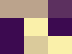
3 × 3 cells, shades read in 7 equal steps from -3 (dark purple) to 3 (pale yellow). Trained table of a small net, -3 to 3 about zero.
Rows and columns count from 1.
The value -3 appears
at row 2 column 1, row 2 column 3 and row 3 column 1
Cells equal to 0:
0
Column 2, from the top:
1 3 2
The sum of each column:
-5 6 -2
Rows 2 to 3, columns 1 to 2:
-3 3 / -3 2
